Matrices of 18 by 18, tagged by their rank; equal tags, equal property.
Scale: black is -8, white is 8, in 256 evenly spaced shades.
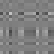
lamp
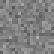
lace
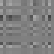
lamp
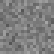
lace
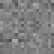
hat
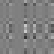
lamp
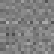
hat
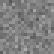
lace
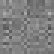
hat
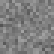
lace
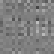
hat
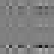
lamp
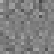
hat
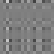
lamp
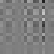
lamp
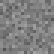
lace
